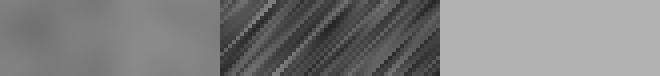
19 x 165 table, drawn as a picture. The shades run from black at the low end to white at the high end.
It is made of 1 by 3 panels. Panel 1,1: middling, smooth, faint in contrast. Panel 1,2: low, slanting up to the right. Panel 1,3: high, flat.
